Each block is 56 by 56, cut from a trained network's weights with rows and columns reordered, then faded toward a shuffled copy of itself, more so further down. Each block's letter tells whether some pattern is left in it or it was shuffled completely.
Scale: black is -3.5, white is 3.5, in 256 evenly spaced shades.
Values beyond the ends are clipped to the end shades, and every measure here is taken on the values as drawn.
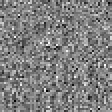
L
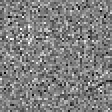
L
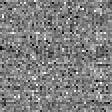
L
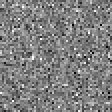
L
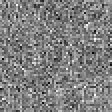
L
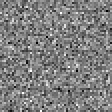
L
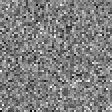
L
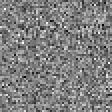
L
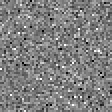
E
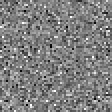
L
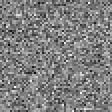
L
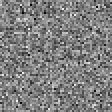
L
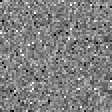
E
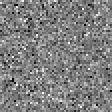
E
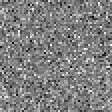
E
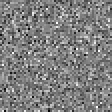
L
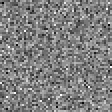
E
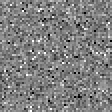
E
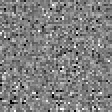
L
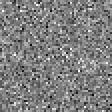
E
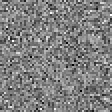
L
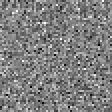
E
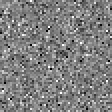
E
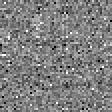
L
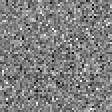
E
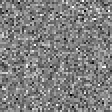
L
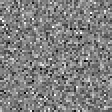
E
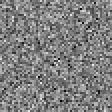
E
